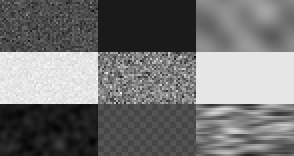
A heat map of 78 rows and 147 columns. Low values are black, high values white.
The table splits into 3 rows of 3 panels. Panel 1,1: low, fine-grained. Panel 1,2: very low, flat. Panel 1,3: middling, smooth. Panel 2,1: very high, fine-grained, faint in contrast. Panel 2,2: middling, fine-grained, strong in contrast. Panel 2,3: very high, flat. Panel 3,1: very low, blotchy, faint in contrast. Panel 3,2: low, checkered, faint in contrast. Panel 3,3: middling, streaked across, strong in contrast.
